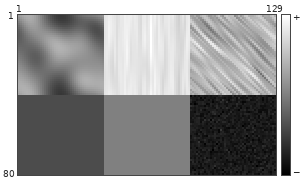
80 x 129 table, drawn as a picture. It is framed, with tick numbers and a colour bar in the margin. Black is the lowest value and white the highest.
The table splits into 2 rows of 3 panels. Panel 1,1: middling, smooth, strong in contrast. Panel 1,2: very high, streaked downward, faint in contrast. Panel 1,3: high, slanting down to the right. Panel 2,1: low, flat. Panel 2,2: middling, flat. Panel 2,3: very low, fine-grained, faint in contrast.
